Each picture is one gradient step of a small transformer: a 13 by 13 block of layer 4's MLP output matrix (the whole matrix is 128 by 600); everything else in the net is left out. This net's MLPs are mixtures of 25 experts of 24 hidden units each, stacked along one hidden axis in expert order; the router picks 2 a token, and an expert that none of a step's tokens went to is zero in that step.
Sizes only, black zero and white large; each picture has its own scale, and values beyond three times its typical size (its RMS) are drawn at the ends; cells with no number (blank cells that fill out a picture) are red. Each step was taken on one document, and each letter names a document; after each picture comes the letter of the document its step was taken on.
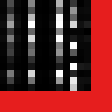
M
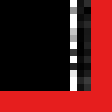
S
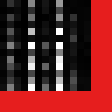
M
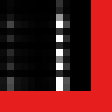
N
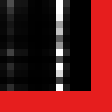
N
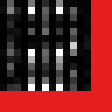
M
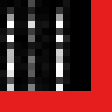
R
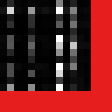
M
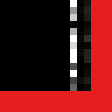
S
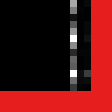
S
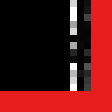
S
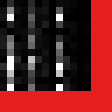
R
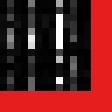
M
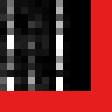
R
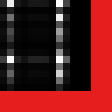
N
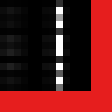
N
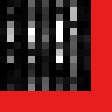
M
